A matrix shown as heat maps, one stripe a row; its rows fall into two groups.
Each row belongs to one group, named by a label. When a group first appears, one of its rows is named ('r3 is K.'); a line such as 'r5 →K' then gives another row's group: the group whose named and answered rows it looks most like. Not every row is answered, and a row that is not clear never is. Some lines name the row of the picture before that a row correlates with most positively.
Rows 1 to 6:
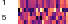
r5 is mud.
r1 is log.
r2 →log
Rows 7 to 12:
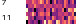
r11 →log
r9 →log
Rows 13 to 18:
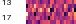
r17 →mud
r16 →log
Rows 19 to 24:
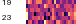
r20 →mud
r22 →log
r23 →mud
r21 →mud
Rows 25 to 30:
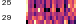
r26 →log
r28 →log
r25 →log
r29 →mud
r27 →mud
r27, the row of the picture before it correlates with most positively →23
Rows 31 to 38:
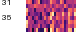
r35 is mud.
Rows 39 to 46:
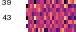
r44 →log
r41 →mud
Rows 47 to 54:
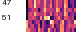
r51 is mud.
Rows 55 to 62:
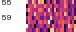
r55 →mud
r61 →log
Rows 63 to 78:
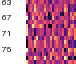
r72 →mud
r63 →mud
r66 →mud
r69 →mud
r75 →log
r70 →log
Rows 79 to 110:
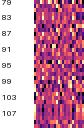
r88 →mud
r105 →log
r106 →log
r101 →log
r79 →mud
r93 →log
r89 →log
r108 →log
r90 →mud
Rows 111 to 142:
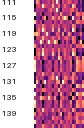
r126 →log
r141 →log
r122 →log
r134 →log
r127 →log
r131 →mud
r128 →log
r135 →mud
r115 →mud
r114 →log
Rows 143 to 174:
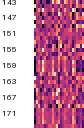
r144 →log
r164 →log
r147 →log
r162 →log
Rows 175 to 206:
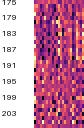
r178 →log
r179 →mud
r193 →mud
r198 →mud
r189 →log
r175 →mud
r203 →mud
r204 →log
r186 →log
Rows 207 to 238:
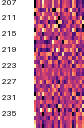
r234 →mud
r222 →mud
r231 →log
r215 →log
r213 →mud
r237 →log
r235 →log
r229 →mud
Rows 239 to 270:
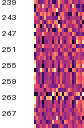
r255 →log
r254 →log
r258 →log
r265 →log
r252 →mud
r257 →log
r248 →log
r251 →log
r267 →log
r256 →mud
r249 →log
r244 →mud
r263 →mud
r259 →log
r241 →mud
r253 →mud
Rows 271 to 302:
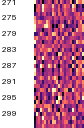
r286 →log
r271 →log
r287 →mud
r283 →mud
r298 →mud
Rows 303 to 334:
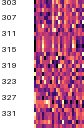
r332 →log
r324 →mud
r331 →log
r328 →mud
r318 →mud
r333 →mud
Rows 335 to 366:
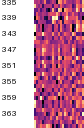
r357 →log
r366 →mud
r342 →log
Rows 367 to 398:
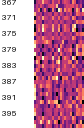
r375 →log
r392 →mud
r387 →mud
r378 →log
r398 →log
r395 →log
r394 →log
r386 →mud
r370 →log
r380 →log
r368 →mud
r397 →mud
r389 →log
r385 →log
